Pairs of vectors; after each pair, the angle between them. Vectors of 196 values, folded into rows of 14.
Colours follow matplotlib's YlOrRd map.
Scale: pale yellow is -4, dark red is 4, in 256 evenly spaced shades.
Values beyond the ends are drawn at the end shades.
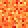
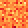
nearly parallel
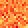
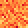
nearly parallel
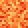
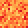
partly aligned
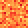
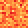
nearly parallel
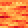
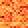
partly aligned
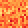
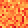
partly aligned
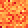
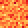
orthogonal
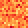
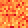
nearly parallel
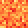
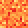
nearly parallel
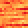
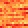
nearly parallel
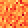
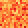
partly aligned
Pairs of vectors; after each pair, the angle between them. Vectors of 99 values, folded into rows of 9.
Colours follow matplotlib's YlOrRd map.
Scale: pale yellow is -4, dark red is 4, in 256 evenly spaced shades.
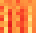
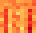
nearly opposite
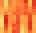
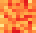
partly aligned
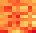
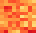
nearly parallel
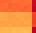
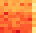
nearly opposite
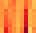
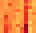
nearly parallel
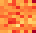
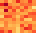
orthogonal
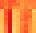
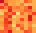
partly aligned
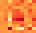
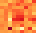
nearly parallel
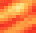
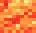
partly aligned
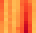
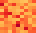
orthogonal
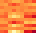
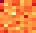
orthogonal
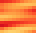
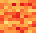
partly opposed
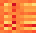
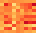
nearly opposite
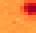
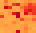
partly aligned
